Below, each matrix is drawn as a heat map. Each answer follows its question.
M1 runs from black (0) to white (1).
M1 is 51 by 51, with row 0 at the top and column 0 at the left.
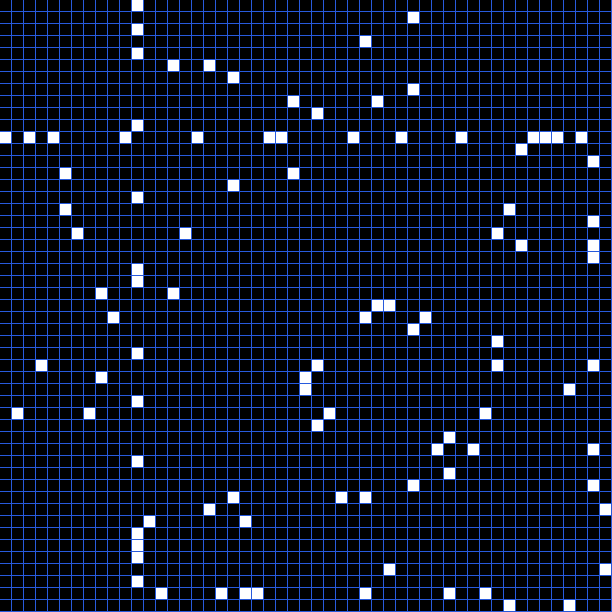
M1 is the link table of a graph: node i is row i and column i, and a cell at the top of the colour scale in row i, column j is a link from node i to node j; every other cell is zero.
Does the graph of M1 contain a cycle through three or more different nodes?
yes
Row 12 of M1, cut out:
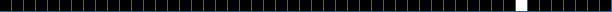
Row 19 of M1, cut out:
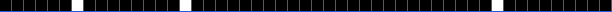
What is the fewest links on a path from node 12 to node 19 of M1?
6
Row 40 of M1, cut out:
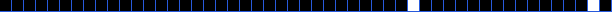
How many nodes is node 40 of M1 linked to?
2
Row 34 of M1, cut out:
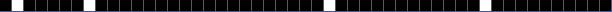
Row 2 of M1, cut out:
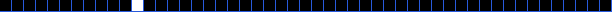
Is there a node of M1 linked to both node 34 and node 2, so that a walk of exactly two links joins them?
no
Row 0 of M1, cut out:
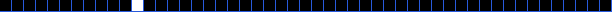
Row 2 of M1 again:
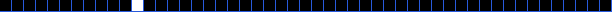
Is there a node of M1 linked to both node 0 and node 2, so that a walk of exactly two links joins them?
yes
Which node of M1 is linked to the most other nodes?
node 11
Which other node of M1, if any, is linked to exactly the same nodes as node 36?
node 39
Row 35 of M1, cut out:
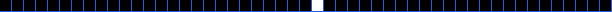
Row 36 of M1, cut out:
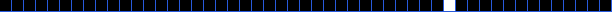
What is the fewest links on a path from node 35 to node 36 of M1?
5
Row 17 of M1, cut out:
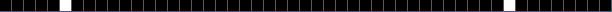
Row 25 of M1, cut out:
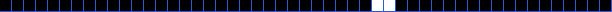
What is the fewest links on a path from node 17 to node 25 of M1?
5
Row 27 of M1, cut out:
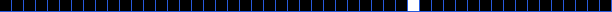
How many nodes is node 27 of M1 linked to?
1
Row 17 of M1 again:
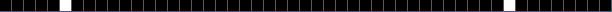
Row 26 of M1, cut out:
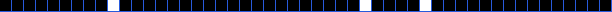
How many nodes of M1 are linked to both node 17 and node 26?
0
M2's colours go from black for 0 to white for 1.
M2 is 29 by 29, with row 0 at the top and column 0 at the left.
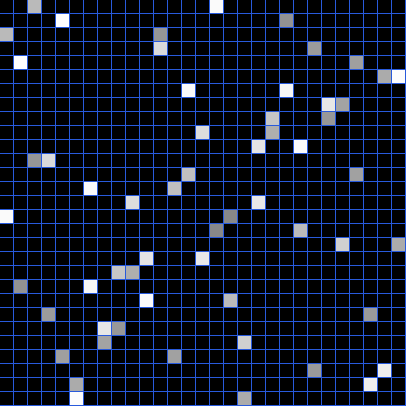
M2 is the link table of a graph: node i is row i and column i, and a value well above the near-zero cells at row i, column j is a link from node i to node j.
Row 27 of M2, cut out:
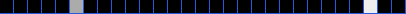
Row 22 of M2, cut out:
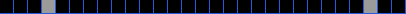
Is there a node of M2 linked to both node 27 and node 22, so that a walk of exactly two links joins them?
yes
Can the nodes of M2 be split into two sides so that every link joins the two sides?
no
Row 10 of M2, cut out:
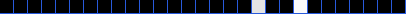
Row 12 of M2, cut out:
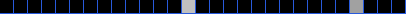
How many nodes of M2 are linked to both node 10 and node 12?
0
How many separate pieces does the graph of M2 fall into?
2
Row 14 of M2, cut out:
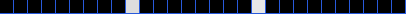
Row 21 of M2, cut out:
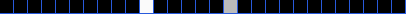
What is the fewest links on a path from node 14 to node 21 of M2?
3
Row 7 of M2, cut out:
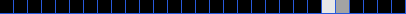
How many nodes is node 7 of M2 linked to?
2
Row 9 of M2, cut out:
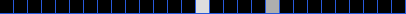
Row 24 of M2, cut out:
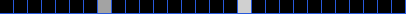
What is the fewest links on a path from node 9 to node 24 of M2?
5
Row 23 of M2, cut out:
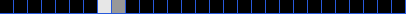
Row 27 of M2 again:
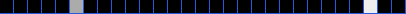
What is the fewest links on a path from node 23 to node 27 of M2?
6
